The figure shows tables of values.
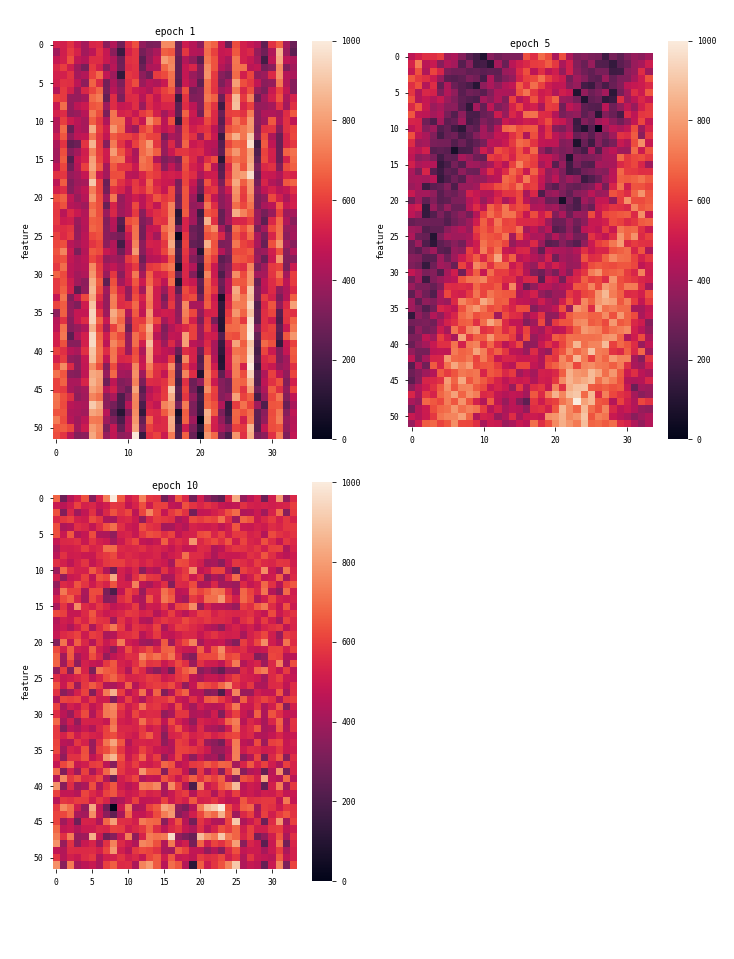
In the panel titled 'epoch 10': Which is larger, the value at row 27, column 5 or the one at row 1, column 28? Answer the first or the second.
the second
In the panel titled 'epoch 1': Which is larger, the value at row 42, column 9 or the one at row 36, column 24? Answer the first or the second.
the second
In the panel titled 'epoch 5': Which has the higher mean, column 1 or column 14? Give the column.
14
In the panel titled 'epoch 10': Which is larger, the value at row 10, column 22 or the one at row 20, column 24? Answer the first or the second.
the first
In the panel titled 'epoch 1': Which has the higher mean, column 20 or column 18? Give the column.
18
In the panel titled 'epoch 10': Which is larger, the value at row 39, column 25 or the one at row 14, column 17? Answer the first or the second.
the second
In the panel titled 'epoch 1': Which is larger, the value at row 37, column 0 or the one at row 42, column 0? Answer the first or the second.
the second
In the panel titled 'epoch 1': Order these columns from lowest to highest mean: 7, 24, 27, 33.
7, 24, 33, 27
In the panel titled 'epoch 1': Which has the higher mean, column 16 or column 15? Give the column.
16
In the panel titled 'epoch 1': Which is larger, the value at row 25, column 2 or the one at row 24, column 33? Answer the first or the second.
the first
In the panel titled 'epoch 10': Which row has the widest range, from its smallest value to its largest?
43
